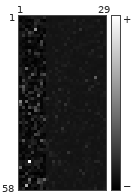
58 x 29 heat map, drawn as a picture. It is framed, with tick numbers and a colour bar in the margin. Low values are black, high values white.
Average level on the scale: 10%. Slope: none. Stripes: none. Histogram: skewed, a long tail of high values. Mirror symmetry: none. Grain: fine. Seam: vertical, 30% of the way across, the right part calmer.
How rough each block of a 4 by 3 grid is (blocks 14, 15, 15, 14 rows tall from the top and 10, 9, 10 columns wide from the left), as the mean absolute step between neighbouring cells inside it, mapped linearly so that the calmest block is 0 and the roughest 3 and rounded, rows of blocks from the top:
2 0 0
3 0 0
3 0 0
3 0 0
